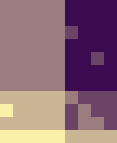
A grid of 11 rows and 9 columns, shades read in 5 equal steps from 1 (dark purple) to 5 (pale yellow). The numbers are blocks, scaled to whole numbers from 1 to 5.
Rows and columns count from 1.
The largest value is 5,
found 6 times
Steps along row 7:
same same same same down same same same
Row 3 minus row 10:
-1 -1 -1 -1 -1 0 -2 -2 -1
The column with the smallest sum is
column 9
